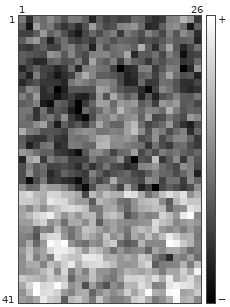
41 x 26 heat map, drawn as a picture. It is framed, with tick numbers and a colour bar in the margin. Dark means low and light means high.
Stripes: none. Ninth with the lowest average: top left. Average level on the scale: 50%. Seam: horizontal, 60% of the way down, the bottom part higher.
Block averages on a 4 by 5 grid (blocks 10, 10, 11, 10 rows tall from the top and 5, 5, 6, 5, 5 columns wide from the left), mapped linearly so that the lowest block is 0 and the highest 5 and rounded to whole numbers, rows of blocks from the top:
11111 | 10321 | 33333 | 55445
